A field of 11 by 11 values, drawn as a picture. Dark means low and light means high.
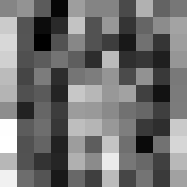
The grain runs up and down. The centre is the smoothest part. Stripes running up and down repeat 2 times from left to right.
